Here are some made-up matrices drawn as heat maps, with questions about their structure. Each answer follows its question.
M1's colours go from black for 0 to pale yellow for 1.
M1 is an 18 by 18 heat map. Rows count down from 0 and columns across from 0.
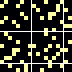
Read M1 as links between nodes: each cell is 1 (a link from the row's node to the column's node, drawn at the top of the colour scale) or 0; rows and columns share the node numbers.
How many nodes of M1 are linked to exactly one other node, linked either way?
0
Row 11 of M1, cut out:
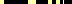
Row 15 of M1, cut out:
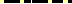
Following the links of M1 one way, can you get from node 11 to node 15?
yes
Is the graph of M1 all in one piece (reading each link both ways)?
yes
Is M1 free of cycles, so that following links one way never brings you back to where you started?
no
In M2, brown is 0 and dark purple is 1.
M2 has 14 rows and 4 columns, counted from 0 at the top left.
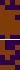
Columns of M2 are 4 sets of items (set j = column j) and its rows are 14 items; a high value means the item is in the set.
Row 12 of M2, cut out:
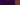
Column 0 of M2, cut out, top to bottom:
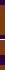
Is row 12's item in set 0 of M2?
yes
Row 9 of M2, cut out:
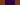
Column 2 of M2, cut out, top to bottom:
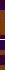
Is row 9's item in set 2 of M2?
yes
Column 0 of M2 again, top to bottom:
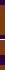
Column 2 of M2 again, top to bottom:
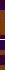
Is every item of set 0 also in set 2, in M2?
yes
